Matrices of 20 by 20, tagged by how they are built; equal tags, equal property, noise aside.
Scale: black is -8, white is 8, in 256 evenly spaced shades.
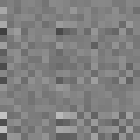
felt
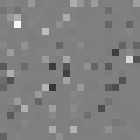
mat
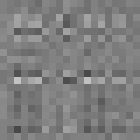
felt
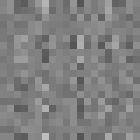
felt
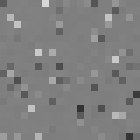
mat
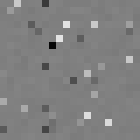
mat
